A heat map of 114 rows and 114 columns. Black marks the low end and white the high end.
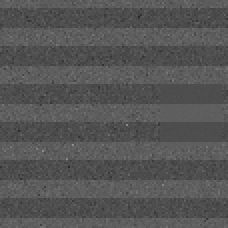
An odd patch, calmer than its surroundings, sits in the middle right. Stripes running across repeat 6 times from top to bottom. The middle right is the calmest part.
